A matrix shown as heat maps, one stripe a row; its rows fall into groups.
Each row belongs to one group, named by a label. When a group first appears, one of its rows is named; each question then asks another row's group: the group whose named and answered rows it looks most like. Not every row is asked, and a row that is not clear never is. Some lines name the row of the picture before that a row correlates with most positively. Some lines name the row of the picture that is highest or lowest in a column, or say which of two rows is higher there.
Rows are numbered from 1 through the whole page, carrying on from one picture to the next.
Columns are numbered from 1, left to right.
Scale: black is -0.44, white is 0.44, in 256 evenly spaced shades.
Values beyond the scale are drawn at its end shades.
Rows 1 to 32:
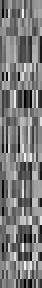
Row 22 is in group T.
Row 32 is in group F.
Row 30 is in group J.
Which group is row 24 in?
T
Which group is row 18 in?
J
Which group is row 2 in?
T
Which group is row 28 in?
T
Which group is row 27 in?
F
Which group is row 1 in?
T
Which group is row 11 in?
F
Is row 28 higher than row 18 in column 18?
No
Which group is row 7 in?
F
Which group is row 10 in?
J
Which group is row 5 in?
F
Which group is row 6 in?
F
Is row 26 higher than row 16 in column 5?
No
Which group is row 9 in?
T
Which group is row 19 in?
F
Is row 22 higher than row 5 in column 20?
Yes
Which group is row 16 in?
T
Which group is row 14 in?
J
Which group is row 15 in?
T
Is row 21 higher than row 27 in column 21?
Yes
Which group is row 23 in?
F
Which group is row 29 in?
F
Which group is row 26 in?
F
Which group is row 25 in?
J
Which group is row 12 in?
F
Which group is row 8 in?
J
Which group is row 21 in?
T
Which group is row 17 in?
T
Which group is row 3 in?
J
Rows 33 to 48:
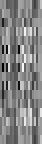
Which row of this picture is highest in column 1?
45
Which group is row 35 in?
T
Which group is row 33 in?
J
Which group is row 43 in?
T
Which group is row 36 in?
J
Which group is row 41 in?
J
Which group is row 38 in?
T
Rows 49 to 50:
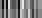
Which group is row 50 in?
T
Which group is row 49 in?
T
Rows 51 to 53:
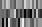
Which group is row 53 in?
T
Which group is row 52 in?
F
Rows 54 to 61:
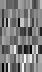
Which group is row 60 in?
J
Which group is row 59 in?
F
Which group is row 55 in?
T
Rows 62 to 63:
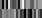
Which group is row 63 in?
F
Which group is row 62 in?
T
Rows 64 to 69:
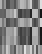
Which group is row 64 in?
J
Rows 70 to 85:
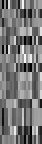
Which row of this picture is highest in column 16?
76
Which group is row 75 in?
T
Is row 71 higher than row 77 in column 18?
Yes
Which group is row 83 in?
T
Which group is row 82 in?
T
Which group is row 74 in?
F
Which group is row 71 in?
F
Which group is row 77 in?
F
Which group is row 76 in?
J
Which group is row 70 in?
T
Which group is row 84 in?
F
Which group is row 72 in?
T
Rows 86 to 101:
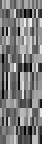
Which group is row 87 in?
F
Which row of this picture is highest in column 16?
88
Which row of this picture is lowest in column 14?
93
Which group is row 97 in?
F
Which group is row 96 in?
T
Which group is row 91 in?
J
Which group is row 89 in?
T
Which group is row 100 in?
F
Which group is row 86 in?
J
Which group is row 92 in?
T
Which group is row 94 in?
T
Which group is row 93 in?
F
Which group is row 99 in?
T
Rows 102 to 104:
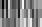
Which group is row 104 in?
J
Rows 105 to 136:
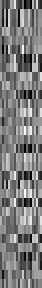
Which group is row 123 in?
J
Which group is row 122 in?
J
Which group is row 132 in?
J
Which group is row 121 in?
F
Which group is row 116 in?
T
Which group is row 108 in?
J
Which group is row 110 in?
T
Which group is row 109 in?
T
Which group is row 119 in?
J
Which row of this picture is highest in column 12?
110
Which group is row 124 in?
F
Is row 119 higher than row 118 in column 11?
Yes
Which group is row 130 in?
J
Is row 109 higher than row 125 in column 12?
No
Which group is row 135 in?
T
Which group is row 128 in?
J
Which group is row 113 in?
J
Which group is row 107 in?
T
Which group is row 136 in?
T
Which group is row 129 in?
J
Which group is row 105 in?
F
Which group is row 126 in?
J
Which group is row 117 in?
J
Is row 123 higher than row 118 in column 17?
No
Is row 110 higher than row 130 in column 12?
Yes
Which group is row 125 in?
T
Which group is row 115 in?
F
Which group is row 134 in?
F
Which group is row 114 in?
J
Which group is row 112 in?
F
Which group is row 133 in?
F
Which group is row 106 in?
T
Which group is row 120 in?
T
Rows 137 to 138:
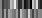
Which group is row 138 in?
T
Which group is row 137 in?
F
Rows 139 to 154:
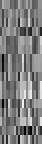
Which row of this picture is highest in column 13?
149
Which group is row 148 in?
J
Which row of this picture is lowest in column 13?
153
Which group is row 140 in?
T
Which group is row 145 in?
T
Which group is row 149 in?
J
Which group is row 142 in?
F
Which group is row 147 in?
T
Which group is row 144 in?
J
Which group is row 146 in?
T
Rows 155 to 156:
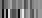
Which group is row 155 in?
T
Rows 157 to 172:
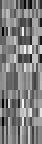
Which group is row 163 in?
F
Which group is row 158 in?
J
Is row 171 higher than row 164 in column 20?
No
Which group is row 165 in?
J
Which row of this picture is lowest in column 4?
168
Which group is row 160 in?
T
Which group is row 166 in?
J
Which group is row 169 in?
J
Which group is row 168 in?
T
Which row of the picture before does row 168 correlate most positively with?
156
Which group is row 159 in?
F
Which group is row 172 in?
T
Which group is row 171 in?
T
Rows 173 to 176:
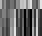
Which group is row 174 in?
F
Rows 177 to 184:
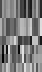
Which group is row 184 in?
J
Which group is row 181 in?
F
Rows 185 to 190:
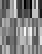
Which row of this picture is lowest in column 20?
185
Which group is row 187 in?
J
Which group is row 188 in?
J
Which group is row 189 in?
J
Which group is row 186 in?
F
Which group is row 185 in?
F
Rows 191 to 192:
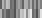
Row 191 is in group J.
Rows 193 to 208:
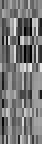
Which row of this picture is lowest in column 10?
197
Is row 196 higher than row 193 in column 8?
Yes
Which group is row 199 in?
F
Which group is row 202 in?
T
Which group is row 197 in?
T
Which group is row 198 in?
F
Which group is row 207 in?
T
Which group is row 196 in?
F
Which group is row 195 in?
F
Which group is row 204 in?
T
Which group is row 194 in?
J
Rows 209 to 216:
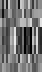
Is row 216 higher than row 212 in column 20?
Yes
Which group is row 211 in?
J
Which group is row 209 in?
T
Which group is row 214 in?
F
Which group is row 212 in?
F
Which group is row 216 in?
J
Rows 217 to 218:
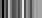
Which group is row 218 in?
T
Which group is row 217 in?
T
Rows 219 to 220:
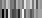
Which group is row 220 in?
T
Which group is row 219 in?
J
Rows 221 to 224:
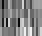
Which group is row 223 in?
T
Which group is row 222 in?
T
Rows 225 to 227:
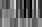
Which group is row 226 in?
F
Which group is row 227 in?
J
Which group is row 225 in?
F
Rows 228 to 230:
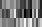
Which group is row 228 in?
F
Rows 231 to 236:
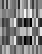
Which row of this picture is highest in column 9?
232
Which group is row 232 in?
J
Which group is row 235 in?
F
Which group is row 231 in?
T
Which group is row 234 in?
J
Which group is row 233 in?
F
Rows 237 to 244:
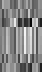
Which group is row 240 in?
J
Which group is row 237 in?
J
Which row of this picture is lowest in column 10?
239
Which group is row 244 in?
F
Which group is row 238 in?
T
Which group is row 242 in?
J
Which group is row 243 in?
T
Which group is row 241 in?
J
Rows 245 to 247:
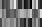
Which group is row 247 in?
F
